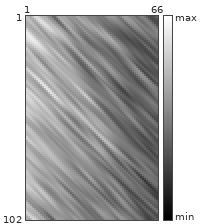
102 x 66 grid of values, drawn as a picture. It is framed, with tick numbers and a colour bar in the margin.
The grain runs diagonally down to the right. No single row or column stands out from its neighbours. Values rise toward the left.
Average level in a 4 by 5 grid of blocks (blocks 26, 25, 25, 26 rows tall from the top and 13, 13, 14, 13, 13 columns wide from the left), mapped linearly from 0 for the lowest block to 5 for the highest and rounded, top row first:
53210 | 54210 | 43310 | 43210
